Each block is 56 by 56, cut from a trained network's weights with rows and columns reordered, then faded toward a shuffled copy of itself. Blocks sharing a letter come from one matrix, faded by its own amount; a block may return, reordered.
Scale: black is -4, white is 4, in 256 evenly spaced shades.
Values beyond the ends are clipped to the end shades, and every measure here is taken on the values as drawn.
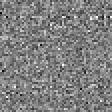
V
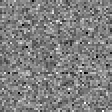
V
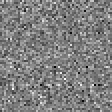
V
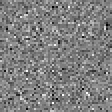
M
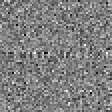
V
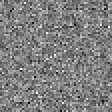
V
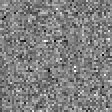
V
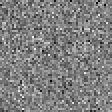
V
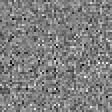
M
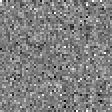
M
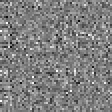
M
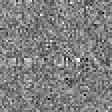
V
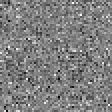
M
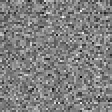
V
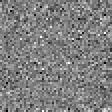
M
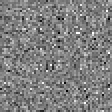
M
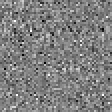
M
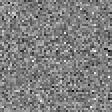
V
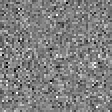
M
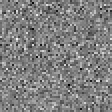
V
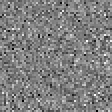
M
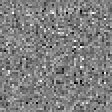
M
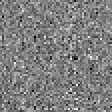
M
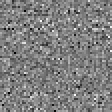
M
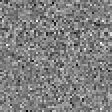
V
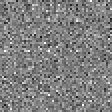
M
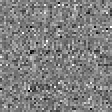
M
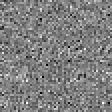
M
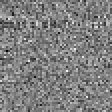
V
